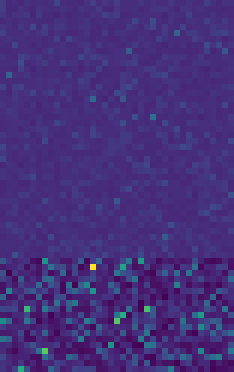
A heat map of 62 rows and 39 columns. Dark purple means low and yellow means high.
Most values sit low, with a long tail of high ones. There are no regular stripes. The texture is fine-grained noise. Neither half mirrors the other. The top part is calmer, up to a seam about 70% of the way down.
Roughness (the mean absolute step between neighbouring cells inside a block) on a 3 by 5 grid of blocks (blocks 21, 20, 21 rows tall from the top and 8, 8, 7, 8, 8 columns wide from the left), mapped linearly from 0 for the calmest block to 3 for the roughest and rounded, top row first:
0 0 0 0 0
0 0 0 0 0
3 3 3 3 3
